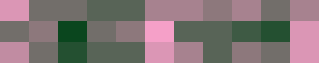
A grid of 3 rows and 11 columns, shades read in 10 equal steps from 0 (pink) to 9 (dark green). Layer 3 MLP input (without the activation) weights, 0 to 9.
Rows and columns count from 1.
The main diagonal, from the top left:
1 4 8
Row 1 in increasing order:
1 3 3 3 3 4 5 5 5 6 6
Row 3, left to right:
2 5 8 6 6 1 3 6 4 5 1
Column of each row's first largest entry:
4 3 3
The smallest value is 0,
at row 2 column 6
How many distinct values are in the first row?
5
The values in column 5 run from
4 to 6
